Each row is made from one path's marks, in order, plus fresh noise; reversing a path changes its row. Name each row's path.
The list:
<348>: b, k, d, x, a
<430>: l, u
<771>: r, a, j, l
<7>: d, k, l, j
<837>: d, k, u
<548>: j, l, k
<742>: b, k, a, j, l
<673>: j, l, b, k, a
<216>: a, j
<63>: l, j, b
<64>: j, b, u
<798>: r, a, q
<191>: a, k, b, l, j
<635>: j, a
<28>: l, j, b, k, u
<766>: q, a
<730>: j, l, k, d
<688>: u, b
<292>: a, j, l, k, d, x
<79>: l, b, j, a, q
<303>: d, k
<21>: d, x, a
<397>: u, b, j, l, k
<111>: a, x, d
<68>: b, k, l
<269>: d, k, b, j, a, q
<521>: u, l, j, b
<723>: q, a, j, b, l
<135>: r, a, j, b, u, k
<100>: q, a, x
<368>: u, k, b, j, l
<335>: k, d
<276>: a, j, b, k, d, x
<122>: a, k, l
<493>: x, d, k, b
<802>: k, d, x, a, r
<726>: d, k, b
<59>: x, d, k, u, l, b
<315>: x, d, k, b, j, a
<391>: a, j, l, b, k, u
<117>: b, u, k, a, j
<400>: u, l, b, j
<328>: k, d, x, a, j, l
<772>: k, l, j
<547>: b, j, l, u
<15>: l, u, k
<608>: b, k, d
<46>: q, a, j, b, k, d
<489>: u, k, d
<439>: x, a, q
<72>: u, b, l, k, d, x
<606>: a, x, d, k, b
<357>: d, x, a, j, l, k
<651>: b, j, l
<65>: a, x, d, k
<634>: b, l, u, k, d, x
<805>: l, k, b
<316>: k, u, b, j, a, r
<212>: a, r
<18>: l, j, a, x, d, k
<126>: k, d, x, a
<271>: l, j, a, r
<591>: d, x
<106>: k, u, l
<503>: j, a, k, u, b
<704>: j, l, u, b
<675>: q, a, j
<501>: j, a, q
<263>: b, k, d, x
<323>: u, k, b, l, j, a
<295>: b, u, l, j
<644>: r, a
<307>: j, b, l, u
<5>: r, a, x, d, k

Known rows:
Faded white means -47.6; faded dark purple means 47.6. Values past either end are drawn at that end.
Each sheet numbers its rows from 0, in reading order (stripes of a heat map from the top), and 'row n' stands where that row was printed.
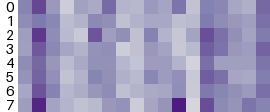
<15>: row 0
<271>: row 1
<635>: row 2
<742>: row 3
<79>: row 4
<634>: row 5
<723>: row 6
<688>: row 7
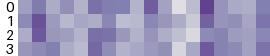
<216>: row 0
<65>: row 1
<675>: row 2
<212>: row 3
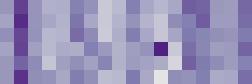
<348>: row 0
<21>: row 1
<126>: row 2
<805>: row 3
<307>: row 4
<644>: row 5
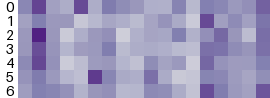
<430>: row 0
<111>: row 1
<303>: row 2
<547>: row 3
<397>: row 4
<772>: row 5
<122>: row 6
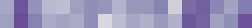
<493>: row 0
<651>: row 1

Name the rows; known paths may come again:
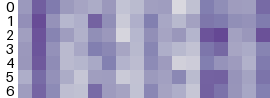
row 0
<771>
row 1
<126>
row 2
<68>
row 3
<295>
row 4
<135>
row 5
<608>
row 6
<673>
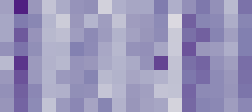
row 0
<303>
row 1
<730>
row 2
<493>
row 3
<292>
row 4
<726>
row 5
<547>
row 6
<328>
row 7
<307>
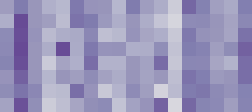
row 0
<191>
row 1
<675>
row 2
<18>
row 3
<430>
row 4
<15>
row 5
<28>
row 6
<802>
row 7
<704>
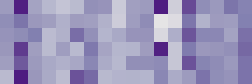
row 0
<688>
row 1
<798>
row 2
<212>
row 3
<63>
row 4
<606>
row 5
<766>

